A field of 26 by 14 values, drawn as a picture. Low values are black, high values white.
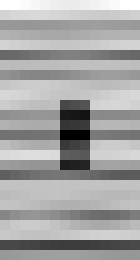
Roughest part: centre. Odd patch: lower, in the centre. Ninth with the lowest average: centre.
